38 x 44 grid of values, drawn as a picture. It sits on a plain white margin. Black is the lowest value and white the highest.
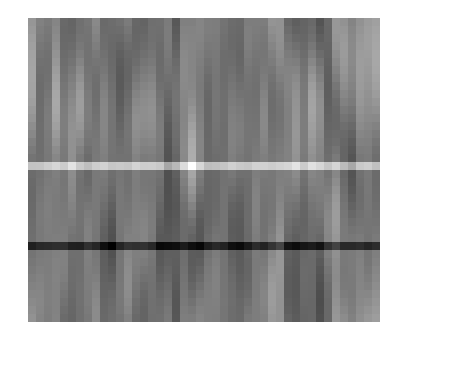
Rows 19 and 29 differ from the rows beside them. The distribution is heavy-tailed on both sides. The top middle is the calmest part. The bottom middle is the ninth with the lowest average.
